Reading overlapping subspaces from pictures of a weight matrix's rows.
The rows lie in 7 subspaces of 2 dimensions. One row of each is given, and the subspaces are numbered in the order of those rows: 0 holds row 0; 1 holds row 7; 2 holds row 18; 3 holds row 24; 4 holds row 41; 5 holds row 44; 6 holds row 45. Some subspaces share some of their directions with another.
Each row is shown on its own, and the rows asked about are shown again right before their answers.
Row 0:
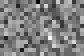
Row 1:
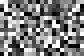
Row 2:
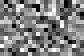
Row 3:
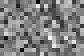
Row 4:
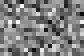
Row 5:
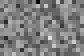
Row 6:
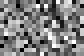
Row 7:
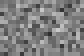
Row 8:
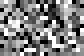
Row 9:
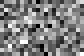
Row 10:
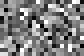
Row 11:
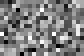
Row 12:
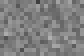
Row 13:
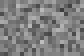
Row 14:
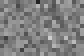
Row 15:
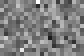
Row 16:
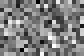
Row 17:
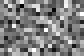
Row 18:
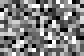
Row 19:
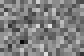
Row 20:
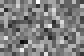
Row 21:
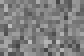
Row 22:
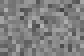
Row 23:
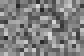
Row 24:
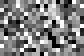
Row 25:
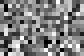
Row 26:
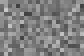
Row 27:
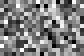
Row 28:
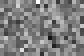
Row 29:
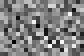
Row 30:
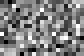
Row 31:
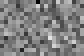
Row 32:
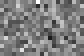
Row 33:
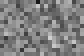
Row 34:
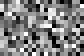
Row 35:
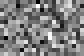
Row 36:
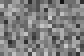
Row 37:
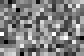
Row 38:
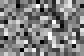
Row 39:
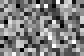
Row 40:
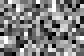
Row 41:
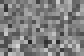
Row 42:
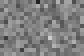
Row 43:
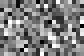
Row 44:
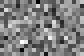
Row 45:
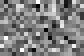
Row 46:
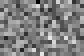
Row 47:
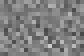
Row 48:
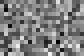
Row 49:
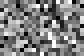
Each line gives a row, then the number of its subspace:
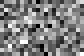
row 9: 5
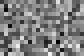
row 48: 4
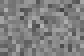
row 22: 1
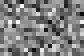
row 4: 6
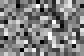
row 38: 1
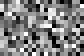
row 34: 0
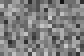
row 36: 0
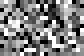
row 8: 3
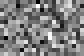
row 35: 1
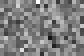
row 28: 6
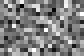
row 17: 6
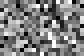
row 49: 2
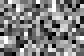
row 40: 3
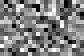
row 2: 6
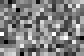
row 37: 3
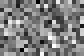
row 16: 6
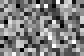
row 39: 0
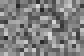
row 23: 1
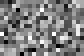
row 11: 3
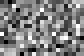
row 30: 3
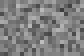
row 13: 1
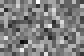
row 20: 5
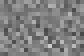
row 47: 2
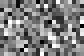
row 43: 6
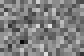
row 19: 5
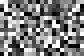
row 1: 4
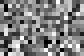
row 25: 4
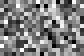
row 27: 0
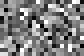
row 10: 1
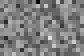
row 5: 0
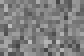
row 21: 4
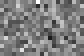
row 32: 5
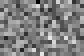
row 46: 2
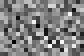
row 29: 2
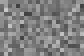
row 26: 4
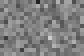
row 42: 0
